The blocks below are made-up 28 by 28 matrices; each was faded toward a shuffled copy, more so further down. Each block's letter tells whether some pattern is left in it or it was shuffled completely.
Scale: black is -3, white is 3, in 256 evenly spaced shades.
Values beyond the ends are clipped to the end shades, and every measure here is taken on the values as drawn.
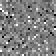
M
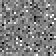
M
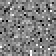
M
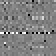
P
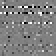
P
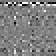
P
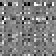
P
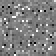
M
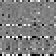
P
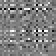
P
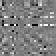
P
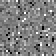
M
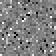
M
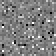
M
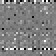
P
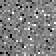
M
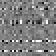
P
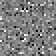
M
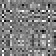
P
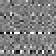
P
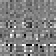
P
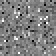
M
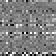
P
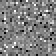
M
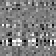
P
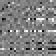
P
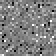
M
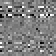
P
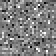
M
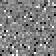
M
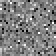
M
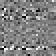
P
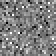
M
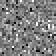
M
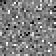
M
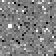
M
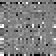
P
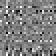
P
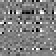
P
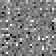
M
